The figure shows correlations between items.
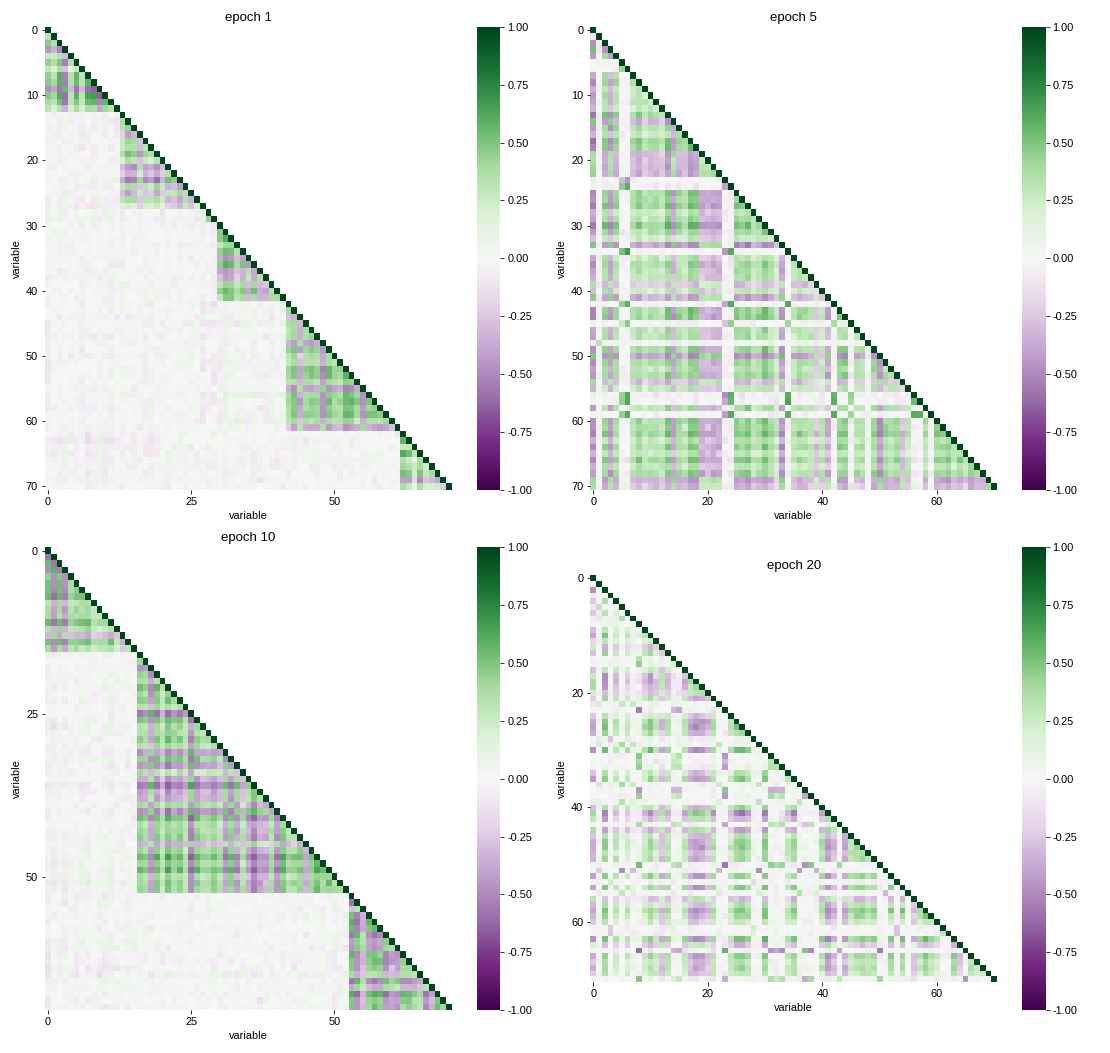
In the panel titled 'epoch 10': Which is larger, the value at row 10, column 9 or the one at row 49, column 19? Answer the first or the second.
the second
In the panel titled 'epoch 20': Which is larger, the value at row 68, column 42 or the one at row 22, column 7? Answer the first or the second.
the second
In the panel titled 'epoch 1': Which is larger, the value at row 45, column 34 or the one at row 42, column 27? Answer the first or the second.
the first
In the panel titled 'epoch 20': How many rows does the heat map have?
71
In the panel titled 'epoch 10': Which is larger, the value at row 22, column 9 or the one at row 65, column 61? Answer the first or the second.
the first
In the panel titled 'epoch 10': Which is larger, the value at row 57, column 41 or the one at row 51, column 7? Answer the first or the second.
the second
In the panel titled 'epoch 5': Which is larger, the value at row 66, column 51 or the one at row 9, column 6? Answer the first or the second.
the first
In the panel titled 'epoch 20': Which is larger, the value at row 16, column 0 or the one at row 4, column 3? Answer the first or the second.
the second
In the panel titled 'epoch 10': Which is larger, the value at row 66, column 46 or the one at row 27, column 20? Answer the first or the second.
the second
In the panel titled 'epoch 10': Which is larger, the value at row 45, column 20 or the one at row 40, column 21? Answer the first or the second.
the first
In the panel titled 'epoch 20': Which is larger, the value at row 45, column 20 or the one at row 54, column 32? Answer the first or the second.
the second
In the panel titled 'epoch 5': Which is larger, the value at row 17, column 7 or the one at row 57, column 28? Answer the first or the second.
the first
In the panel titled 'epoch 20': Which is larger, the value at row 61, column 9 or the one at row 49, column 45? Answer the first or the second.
the second
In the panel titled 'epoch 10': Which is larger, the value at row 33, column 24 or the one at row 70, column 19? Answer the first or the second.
the second
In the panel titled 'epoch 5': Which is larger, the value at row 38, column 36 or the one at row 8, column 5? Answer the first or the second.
the first
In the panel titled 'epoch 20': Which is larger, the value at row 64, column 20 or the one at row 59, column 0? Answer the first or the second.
the first
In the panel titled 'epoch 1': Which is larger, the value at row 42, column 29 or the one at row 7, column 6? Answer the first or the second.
the second
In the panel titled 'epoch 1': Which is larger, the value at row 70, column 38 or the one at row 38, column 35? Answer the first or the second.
the second
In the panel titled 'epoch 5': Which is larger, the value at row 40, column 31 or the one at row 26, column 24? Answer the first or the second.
the first
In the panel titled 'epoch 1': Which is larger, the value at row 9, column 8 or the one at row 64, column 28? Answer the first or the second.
the second
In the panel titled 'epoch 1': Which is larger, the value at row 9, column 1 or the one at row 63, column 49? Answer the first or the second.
the second
